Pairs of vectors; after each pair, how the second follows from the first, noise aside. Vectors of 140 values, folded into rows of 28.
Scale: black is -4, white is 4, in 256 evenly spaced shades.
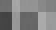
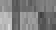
negated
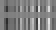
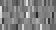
shuffled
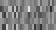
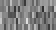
shuffled
